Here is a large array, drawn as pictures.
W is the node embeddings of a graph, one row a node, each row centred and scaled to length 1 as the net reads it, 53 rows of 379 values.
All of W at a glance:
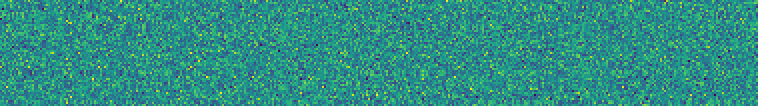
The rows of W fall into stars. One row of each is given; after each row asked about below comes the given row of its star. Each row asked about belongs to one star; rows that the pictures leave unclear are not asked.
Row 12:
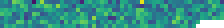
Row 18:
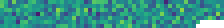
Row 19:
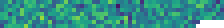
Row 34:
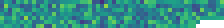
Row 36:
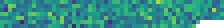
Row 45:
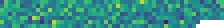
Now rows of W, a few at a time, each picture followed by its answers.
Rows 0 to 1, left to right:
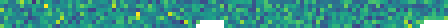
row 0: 12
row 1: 34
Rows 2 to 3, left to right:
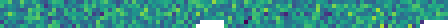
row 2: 36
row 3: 36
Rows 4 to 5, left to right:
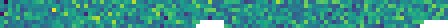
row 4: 36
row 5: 18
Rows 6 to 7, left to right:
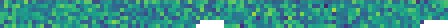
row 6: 19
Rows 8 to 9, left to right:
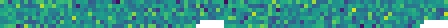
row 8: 45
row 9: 45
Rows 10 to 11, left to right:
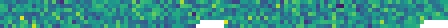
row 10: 18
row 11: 34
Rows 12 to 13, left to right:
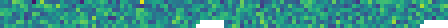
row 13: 19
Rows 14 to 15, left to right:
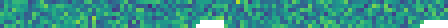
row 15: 12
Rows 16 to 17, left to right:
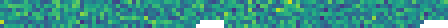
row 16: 19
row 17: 19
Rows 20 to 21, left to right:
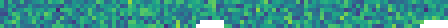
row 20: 36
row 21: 12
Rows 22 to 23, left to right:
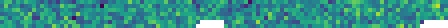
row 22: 34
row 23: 36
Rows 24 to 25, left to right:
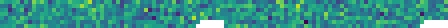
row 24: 45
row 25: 19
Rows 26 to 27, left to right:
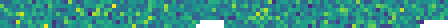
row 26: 12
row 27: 36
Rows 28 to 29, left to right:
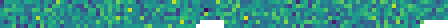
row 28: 45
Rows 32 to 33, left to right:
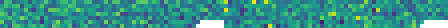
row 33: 12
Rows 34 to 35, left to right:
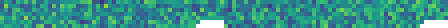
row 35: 36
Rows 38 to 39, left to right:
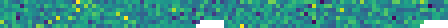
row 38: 19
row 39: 34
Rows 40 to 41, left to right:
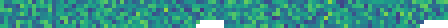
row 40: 12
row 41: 19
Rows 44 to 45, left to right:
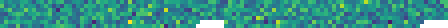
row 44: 12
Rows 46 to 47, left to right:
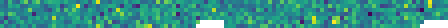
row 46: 36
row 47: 34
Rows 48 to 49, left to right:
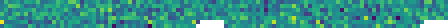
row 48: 45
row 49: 19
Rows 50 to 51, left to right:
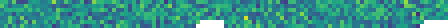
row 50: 18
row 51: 18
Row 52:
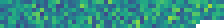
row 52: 36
